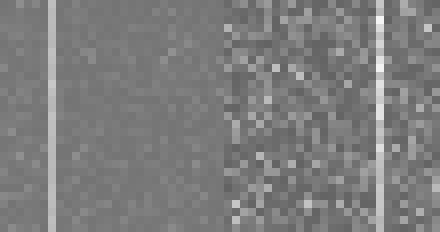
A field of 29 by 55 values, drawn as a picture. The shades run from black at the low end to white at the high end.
Seam: vertical, 50% of the way across, the left part calmer. Odd lines: columns 7 and 48. Slope: none. Histogram: skewed, a long tail of high values.
